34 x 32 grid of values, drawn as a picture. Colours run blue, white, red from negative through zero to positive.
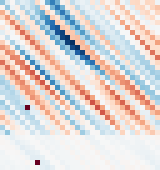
Two lone cells stand out, each far higher than its neighbours. Streaks slant down to the right. The bottom part is calmer, past a seam about 80% of the way down. Neither half mirrors the other. The ninth with the lowest average is the top middle.
